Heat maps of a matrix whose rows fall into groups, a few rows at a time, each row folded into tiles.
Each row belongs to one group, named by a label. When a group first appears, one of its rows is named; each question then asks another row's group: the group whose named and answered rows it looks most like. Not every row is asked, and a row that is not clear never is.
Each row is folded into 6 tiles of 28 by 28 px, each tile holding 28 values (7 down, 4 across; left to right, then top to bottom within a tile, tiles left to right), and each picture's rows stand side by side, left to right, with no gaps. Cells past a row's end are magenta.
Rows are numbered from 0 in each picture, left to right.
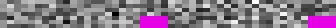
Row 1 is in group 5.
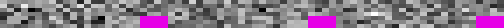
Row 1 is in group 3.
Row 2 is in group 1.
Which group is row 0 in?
5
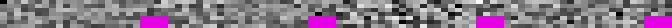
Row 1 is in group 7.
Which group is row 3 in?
5
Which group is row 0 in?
3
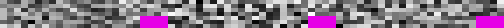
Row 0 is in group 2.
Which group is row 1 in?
7
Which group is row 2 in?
3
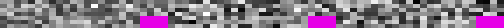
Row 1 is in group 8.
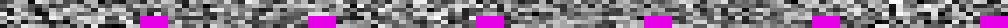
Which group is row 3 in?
8
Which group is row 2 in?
2
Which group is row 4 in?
7
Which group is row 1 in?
2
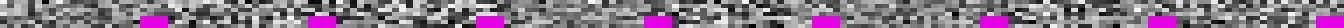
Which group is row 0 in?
7
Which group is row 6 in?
8
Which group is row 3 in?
3
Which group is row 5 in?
5
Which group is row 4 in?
8
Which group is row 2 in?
2
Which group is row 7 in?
7
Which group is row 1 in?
5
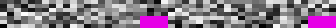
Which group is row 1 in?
7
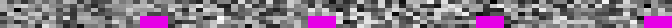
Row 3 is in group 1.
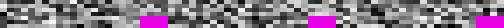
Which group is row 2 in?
3
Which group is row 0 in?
8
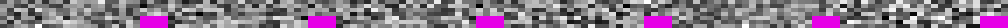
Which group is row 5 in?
2
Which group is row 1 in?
8
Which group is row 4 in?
3
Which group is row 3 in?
5
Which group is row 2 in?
1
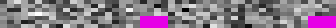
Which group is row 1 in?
8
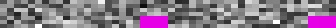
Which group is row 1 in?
2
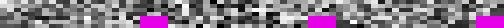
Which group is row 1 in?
7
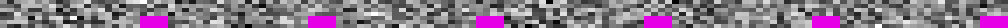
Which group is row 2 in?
1
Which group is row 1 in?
8
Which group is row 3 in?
7
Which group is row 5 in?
1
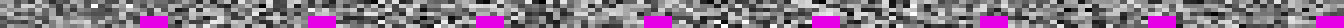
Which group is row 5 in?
3
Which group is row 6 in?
2
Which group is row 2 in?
2
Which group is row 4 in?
2
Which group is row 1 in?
1
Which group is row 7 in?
8
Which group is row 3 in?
3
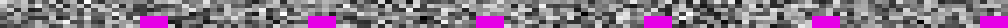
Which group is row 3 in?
7
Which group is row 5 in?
3
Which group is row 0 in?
5
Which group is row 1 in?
7
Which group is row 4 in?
3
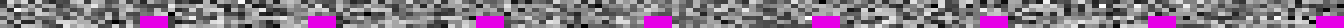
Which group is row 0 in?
1
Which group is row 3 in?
8
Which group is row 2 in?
8
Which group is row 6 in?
8
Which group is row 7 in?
5
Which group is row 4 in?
2
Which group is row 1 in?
8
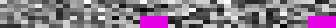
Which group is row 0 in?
5
